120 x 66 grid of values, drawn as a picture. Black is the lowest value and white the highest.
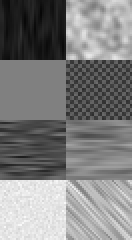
The table splits into 4 rows of 2 panels. Panel 1,1: very low, streaked downward, faint in contrast. Panel 1,2: high, blotchy. Panel 2,1: middling, flat. Panel 2,2: low, checkered. Panel 3,1: low, streaked across. Panel 3,2: middling, streaked across. Panel 4,1: very high, fine-grained, faint in contrast. Panel 4,2: high, slanting down to the right.
